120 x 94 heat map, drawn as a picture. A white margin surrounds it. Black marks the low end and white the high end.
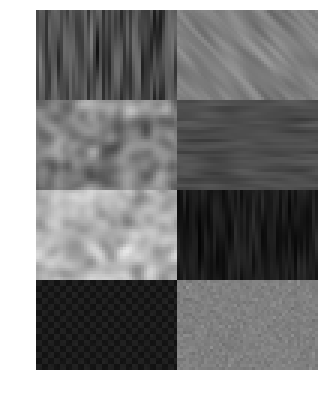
The table splits into 4 rows of 2 panels. Panel 1,1: low, streaked downward. Panel 1,2: middling, slanting down to the right, faint in contrast. Panel 2,1: middling, blotchy. Panel 2,2: low, streaked across, faint in contrast. Panel 3,1: high, blotchy. Panel 3,2: very low, streaked downward, faint in contrast. Panel 4,1: very low, checkered, faint in contrast. Panel 4,2: middling, fine-grained, faint in contrast.
